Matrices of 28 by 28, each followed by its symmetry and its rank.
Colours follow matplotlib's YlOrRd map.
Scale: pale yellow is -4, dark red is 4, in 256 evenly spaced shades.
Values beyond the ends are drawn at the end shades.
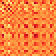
symmetric, rank three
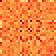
symmetric, rank three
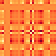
symmetric, rank one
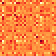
symmetric, rank three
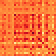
symmetric, rank three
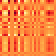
neither, rank one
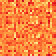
neither, rank five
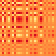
symmetric, rank one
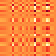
neither, rank one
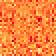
neither, rank five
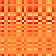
neither, rank one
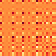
symmetric, rank one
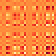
symmetric, rank one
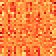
neither, rank five
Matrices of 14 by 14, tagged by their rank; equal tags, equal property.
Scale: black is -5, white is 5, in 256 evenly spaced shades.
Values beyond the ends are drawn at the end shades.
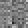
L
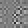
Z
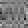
Z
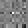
Z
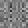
Z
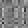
L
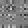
Z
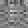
Z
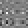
Z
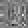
L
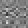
Z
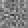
L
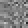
L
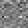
L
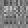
Z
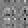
Z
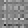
Z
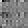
L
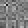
L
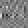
L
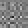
Z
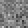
L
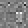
L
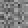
L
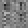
L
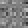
Z
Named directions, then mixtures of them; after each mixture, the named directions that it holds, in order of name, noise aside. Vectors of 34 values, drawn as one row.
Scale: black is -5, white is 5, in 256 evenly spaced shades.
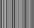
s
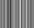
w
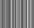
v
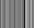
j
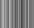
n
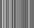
n, s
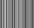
s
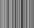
n, v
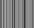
j, s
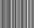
v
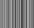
n, v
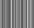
v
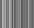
n, s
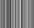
v, w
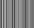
s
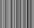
v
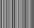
s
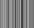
n, v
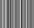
n, w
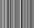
n, w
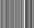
j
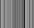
j, n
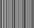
j, s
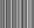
s, v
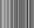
n, v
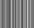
v
